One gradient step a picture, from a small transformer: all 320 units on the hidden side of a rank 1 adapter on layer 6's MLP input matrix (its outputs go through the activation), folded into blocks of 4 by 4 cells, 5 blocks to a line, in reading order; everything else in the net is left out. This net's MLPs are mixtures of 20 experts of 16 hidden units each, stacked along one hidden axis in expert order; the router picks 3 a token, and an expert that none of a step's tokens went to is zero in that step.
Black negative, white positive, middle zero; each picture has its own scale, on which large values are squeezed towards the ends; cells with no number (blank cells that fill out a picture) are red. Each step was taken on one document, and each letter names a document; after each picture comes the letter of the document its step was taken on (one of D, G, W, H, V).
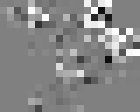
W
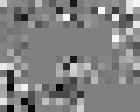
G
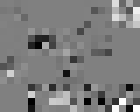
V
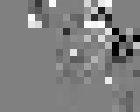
W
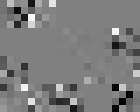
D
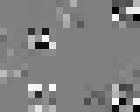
V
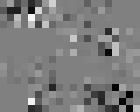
D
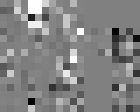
D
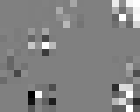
V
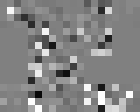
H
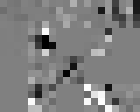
H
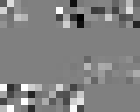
G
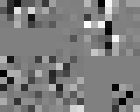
D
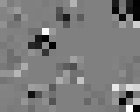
V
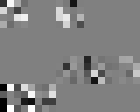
G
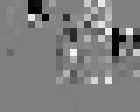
W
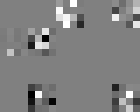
V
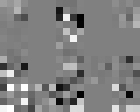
G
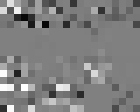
G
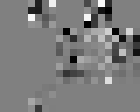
W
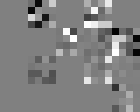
W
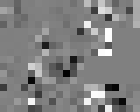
H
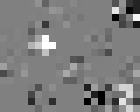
V
